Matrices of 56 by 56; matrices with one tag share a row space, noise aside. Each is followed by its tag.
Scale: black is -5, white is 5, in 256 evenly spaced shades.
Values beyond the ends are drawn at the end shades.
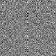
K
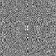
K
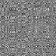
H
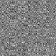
H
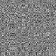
H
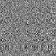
K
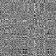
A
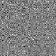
H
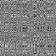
A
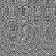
H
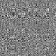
H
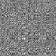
H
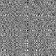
K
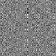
K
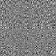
K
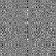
K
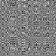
H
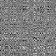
A
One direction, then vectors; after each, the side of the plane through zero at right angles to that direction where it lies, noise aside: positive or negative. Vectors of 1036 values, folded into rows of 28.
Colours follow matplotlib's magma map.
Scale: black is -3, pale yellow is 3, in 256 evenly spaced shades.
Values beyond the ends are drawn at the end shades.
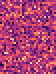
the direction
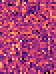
negative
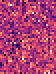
positive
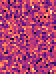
negative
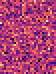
negative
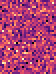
positive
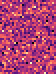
positive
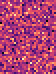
positive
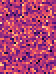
negative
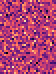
negative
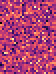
positive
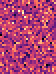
negative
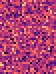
negative
